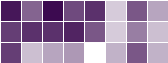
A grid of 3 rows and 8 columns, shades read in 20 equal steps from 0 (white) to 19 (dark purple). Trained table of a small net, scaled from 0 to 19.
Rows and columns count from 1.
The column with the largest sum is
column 1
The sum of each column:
48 33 42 39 29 14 36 18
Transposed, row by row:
18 15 15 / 12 16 5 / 19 16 7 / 14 17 8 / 16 13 0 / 4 4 6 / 13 10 13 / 7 5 6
